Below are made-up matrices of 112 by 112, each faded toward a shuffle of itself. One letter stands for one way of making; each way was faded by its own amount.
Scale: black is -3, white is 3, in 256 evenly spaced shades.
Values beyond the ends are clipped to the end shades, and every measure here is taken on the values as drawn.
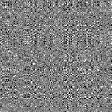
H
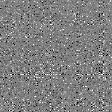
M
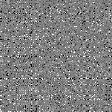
M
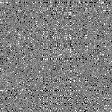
M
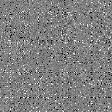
M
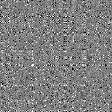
M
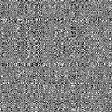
H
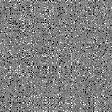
M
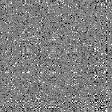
M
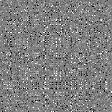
M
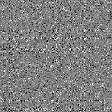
M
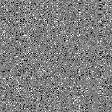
M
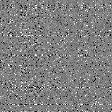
M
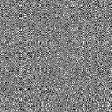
H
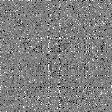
M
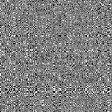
H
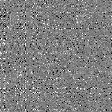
M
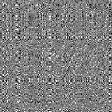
H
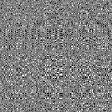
H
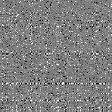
M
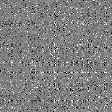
M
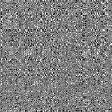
H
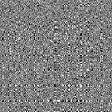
H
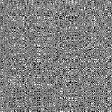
H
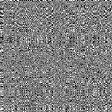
H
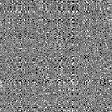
H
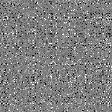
M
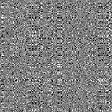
H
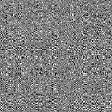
H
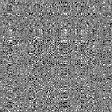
H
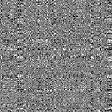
H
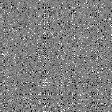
M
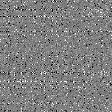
M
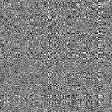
H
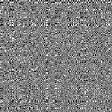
H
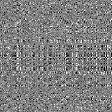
H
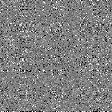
M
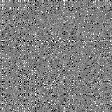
M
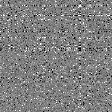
M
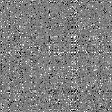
M
